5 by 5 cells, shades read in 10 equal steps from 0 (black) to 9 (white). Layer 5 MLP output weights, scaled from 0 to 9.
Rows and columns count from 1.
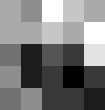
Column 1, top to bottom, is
6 6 4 5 4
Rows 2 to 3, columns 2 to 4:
6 7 6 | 1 3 2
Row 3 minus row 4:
-1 0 1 2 6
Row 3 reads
4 1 3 2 8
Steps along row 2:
same up down up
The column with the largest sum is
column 5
